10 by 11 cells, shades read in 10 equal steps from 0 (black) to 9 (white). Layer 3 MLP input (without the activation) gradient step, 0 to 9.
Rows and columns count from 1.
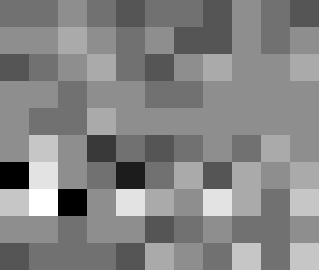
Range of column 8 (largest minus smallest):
5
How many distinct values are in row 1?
3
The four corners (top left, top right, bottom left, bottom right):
4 3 3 7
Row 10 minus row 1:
-1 0 -1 0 0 2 1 1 2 0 4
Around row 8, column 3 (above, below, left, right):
5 4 9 5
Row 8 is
7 9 0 5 8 6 5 8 6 4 7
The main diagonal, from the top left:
4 5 5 5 5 3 6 8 4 4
